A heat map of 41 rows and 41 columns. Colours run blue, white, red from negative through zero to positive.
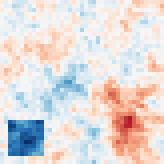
Grain: blotchy. Ninth with the lowest average: bottom left. Roughest part: bottom left. Ninth with the highest average: bottom right. Odd patch: lower, in the bottom left. Mirror symmetry: none.
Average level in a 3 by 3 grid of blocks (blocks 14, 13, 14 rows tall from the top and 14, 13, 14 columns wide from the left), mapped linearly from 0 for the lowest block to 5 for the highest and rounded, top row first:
3 3 3
2 2 4
0 2 5
